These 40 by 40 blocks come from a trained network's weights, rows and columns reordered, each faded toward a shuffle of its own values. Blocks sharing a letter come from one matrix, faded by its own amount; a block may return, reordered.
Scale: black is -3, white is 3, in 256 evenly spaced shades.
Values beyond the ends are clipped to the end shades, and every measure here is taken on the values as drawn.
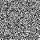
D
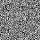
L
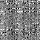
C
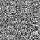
L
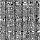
C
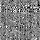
C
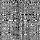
C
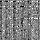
C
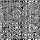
C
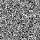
L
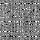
C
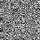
L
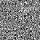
L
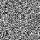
L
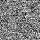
D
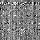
C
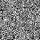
D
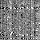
C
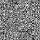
L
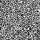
D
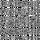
C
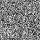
D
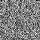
D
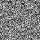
L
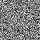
D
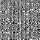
C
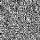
D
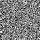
D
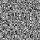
L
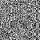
L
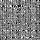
C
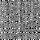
C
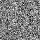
D
